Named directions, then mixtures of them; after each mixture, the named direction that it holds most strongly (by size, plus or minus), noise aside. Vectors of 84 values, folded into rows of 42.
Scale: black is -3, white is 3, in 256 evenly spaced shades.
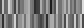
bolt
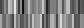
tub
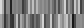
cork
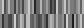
bolt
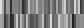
cork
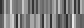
cork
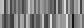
cork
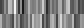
tub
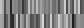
cork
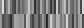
bolt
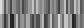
cork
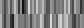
cork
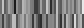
bolt
